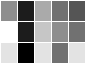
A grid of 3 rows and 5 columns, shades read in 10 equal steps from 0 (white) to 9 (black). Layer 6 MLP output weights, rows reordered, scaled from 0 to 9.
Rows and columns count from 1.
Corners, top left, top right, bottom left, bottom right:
4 6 1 1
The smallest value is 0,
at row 2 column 1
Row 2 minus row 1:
-4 0 -1 -1 -1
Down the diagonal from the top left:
4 8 1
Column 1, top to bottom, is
4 0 1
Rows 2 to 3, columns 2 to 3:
8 2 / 9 1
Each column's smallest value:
0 8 1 4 1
